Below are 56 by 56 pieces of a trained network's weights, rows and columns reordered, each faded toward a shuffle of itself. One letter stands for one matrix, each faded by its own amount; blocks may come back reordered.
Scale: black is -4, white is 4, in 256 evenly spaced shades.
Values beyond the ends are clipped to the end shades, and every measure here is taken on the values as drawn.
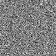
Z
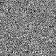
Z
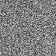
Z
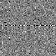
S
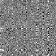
S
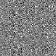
S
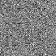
Z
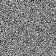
Z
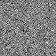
Z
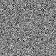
Z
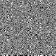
S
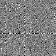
S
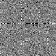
S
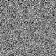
Z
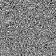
Z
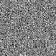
Z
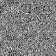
Z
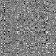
S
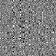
S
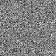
Z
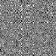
S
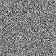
Z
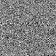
Z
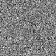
Z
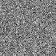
Z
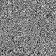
Z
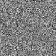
Z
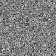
Z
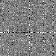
S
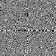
S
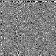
S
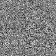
Z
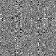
S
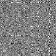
S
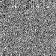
Z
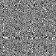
S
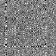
S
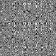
S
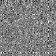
S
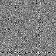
S
